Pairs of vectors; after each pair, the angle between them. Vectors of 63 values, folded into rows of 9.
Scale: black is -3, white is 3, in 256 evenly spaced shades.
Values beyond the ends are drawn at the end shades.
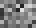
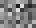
nearly opposite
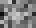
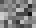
partly opposed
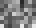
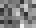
partly aligned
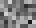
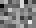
partly opposed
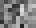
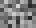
partly opposed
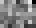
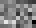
orthogonal
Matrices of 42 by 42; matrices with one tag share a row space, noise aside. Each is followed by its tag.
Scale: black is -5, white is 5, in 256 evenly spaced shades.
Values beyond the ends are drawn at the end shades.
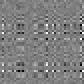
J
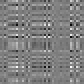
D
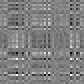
D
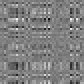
D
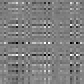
D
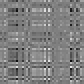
D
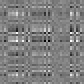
D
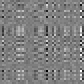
J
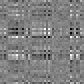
D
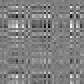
D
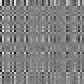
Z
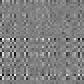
Z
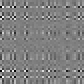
Z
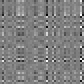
J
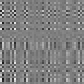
Z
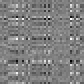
D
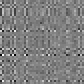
Z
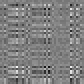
D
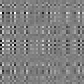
Z
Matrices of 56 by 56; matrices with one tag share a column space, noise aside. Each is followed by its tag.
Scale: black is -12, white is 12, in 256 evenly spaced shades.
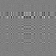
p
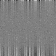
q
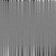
q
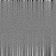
q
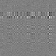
p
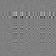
p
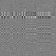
p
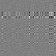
p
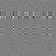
p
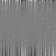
q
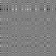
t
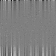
q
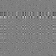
p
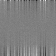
q
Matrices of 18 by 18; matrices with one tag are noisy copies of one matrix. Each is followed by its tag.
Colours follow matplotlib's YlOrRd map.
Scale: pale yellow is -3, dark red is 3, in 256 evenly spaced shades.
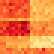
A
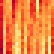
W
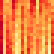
W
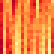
W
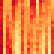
W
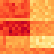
A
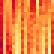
W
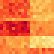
A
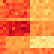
A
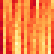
W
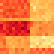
A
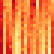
W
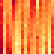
W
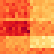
A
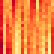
W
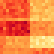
A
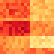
A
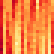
W
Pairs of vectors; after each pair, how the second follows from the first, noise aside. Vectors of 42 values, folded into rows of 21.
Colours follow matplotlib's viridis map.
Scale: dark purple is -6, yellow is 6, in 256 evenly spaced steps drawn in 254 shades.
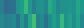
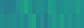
shrunk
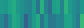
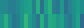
negated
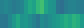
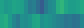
negated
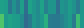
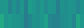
shrunk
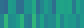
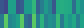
scaled up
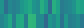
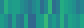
negated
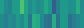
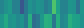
negated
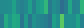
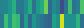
scaled up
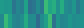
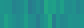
shrunk
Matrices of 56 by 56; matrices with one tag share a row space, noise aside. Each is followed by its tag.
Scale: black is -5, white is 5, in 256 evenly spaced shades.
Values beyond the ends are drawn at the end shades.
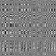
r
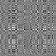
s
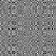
s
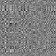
r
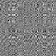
s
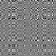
s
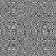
s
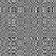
s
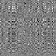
s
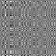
r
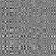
r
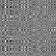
r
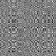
s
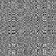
s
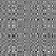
s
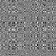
s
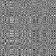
r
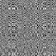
s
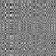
r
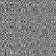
r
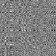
r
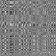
r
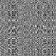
s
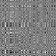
r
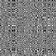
s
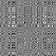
s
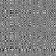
r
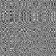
r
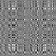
s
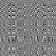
s
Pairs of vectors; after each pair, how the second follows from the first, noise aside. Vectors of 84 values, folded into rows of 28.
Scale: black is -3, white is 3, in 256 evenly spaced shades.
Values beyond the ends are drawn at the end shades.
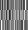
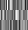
shuffled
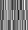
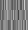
shrunk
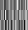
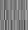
shrunk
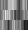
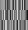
shuffled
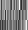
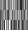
shuffled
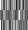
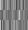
shrunk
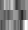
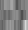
shrunk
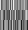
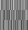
shrunk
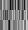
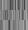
shrunk
